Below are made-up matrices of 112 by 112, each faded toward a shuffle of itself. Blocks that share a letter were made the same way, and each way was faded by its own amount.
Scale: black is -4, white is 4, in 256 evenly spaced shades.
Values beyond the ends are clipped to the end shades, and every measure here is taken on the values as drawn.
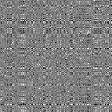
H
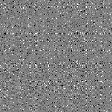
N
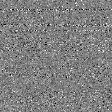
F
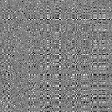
H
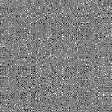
N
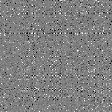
N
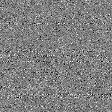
F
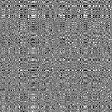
H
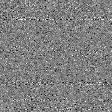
F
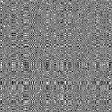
H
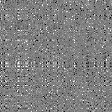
N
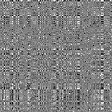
H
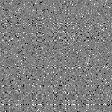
N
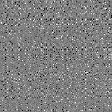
N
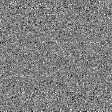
F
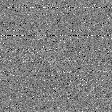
F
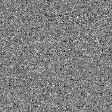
F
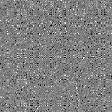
N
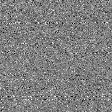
F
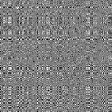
H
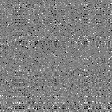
N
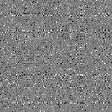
N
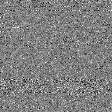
F
